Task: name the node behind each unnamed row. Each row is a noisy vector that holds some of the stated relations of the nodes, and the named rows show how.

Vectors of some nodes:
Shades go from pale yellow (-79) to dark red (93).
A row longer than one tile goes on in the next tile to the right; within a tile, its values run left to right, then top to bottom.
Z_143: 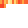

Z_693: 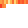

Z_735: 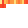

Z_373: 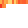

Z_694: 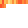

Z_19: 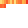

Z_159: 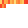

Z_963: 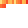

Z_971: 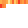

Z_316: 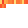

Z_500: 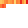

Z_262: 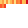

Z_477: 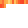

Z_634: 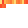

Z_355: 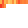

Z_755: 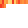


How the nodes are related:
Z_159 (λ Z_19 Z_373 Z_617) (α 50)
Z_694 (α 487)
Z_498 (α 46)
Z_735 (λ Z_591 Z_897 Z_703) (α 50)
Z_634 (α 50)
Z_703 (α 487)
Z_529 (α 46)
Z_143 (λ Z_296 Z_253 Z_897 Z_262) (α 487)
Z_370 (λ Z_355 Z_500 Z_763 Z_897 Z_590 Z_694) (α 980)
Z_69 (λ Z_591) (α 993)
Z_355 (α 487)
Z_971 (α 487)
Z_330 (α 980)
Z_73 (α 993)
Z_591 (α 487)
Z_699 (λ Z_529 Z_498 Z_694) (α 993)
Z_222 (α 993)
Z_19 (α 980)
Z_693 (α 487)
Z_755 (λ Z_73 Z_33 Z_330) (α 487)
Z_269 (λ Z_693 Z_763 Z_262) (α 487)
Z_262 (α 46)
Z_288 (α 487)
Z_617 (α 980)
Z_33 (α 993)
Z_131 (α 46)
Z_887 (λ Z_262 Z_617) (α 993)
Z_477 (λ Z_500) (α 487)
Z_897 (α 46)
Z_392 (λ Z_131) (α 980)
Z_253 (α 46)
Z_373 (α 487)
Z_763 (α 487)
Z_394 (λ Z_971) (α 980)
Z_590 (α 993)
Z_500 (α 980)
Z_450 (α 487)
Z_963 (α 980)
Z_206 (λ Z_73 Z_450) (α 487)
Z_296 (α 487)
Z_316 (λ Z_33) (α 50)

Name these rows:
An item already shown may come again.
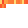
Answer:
Z_316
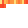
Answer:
Z_735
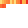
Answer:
Z_370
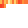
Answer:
Z_296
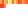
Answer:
Z_143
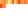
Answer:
Z_971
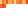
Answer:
Z_330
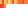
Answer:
Z_591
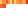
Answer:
Z_617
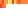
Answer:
Z_755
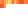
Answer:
Z_477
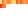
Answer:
Z_590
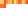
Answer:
Z_394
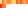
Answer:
Z_590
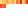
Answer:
Z_897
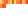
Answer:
Z_392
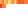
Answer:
Z_763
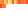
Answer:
Z_269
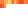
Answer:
Z_477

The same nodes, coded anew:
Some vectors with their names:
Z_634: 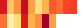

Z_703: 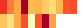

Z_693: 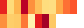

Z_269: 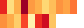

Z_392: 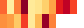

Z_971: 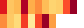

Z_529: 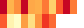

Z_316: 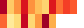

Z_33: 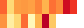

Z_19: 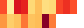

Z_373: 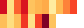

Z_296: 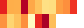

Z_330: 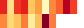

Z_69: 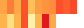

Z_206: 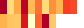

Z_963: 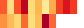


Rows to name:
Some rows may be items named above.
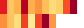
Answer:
Z_971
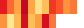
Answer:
Z_735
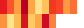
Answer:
Z_735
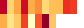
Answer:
Z_450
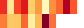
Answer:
Z_330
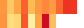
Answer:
Z_222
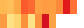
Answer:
Z_590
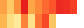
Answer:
Z_699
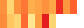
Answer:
Z_887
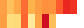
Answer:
Z_222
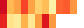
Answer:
Z_262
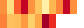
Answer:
Z_500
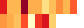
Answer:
Z_143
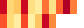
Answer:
Z_131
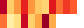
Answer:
Z_316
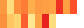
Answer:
Z_887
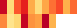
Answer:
Z_159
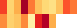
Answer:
Z_763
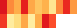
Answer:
Z_897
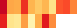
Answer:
Z_253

